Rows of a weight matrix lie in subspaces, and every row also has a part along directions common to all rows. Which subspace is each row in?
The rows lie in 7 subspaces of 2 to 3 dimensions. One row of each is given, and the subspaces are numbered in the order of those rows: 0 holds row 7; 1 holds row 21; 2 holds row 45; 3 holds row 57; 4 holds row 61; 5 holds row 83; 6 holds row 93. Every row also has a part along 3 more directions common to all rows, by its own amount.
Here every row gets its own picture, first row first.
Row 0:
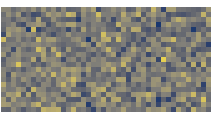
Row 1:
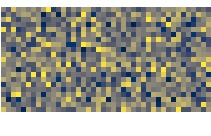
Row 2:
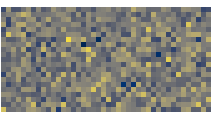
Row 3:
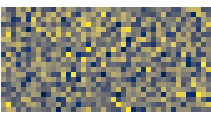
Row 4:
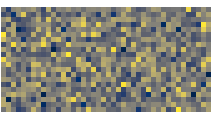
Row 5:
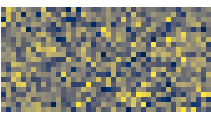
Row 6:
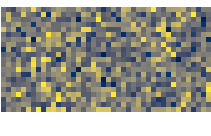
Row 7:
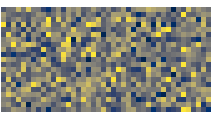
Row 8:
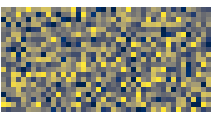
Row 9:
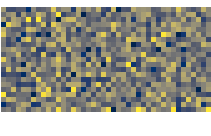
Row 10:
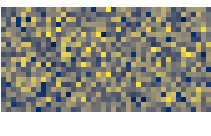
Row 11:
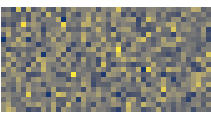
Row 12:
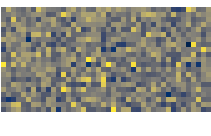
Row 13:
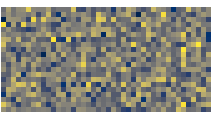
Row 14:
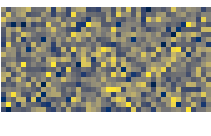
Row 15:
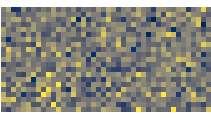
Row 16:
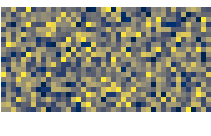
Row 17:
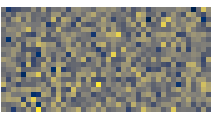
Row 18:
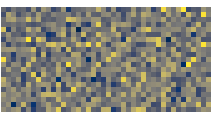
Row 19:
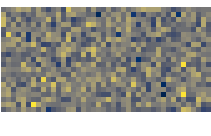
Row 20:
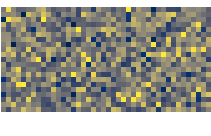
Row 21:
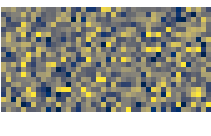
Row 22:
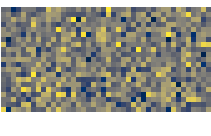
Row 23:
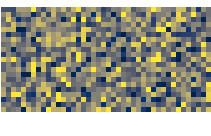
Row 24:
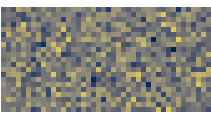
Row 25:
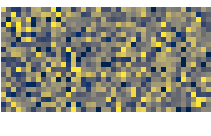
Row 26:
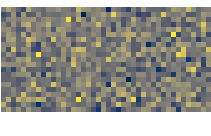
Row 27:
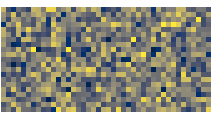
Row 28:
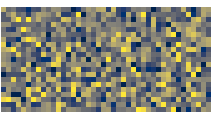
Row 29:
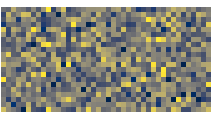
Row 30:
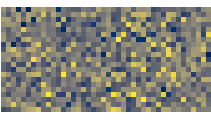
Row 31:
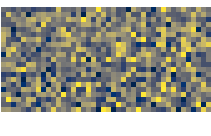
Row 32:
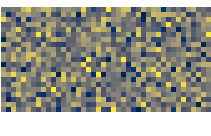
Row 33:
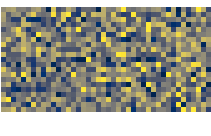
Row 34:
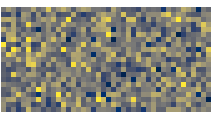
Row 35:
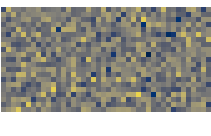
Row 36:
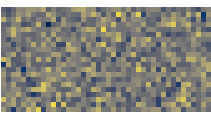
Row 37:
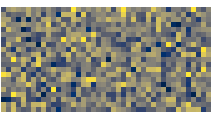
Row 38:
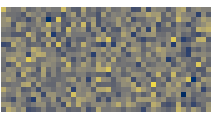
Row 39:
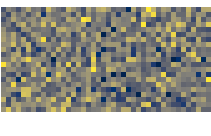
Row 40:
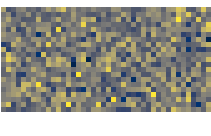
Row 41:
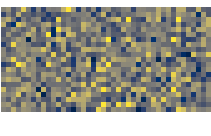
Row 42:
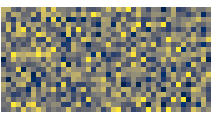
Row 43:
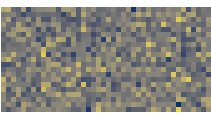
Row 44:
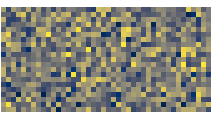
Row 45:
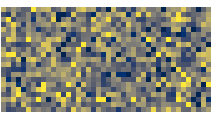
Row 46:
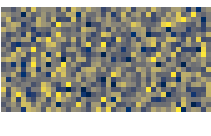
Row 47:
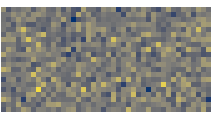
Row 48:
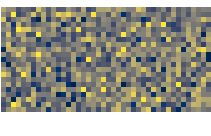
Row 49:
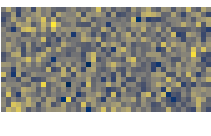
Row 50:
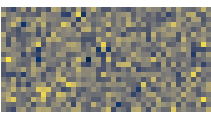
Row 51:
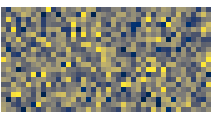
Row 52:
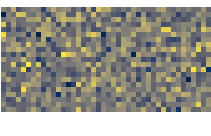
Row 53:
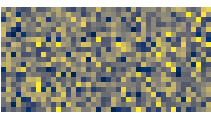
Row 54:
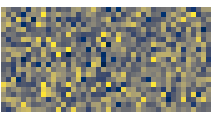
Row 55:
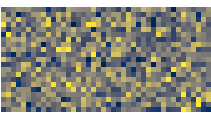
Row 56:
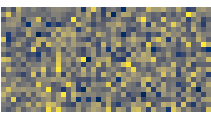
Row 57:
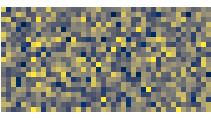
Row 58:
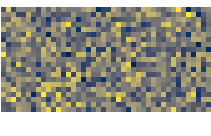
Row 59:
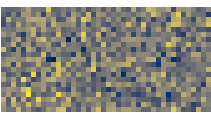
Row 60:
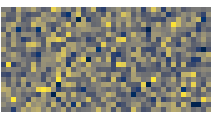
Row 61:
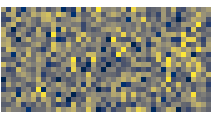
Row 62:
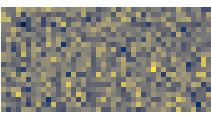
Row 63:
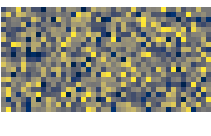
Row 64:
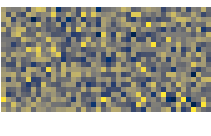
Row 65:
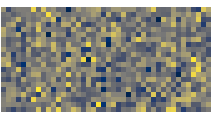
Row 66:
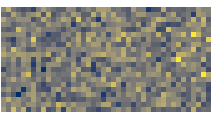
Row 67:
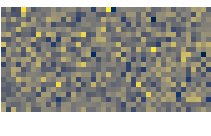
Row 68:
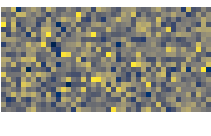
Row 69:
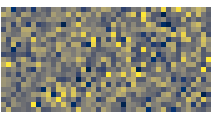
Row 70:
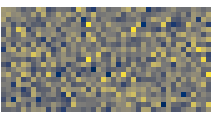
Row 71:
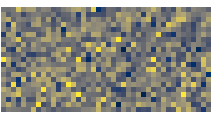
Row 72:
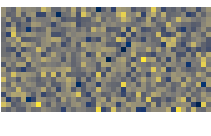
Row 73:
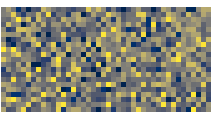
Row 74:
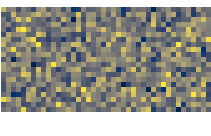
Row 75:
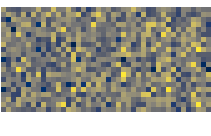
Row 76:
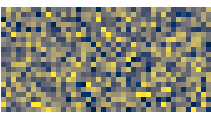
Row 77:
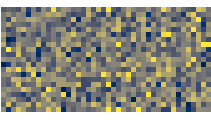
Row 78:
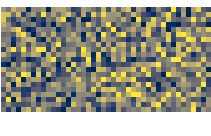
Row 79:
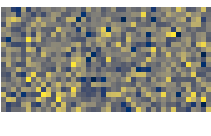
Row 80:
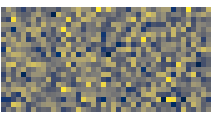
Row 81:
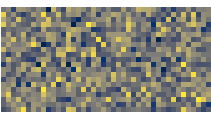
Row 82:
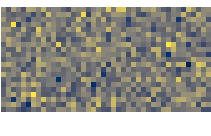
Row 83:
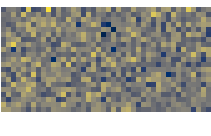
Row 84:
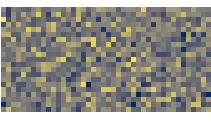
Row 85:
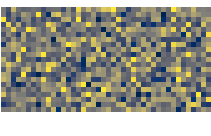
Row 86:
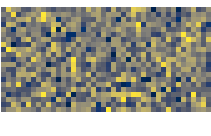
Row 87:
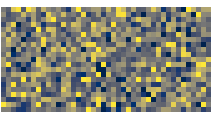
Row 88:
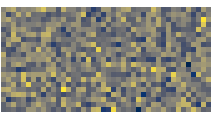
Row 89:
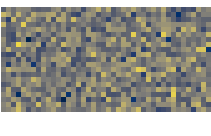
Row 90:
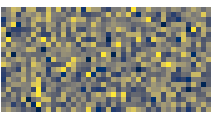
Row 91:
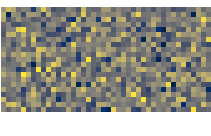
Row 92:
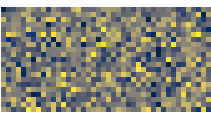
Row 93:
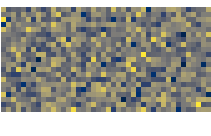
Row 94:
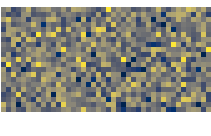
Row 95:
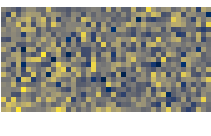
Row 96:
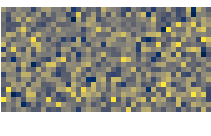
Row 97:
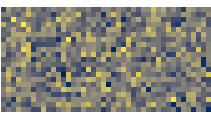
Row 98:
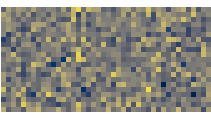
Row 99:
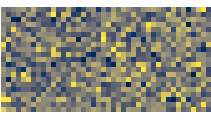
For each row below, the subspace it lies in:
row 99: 5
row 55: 0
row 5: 6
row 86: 4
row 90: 4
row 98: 1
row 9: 6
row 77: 2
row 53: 4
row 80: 5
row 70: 5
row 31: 3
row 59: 5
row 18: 0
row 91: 1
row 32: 2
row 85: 6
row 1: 0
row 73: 1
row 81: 0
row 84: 6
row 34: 2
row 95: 5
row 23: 1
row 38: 4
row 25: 6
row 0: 6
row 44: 3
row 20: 6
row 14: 5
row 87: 4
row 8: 6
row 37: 1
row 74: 1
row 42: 0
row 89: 2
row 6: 1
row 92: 4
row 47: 1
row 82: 4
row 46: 1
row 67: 2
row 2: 4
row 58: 3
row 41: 4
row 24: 3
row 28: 1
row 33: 5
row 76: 6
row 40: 4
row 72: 6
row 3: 3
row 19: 0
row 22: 2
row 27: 6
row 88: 3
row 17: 4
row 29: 0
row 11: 3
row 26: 2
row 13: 6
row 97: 3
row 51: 0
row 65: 4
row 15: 2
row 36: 4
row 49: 5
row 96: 1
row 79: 2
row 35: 4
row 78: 5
